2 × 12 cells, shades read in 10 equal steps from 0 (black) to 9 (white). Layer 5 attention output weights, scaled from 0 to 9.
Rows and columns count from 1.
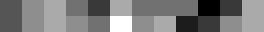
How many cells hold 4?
5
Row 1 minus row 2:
0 0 0 -1 -2 -3 -1 -2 3 -2 -3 0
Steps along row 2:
up up down down up down up down up up up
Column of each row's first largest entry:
3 6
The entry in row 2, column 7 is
5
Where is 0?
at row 1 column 10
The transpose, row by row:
3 3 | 5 5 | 6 6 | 4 5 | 2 4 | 6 9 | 4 5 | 4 6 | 4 1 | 0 2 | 2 5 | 6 6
